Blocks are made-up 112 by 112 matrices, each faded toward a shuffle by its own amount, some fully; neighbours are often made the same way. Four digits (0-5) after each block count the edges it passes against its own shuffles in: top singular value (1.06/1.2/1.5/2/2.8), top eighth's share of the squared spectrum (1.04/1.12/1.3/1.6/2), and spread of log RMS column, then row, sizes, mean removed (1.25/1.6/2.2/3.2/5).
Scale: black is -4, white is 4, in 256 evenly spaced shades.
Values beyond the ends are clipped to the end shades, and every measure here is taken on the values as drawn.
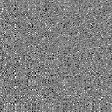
4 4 3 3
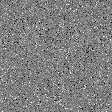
0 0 0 0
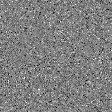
3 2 1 1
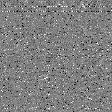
3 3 1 2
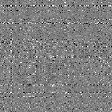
4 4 2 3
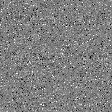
3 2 0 1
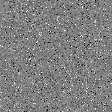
1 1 1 0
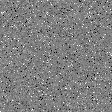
0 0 0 0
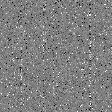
3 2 2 1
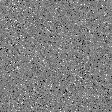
2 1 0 0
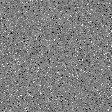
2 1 0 0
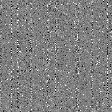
4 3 3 1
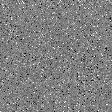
2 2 1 0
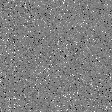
2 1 0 0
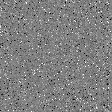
2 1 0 0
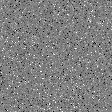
0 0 0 0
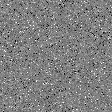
0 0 0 0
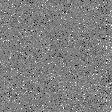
2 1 1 0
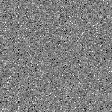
4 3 1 1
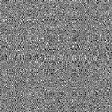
5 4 3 3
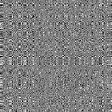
5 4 4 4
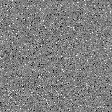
3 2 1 1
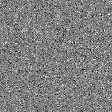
3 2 1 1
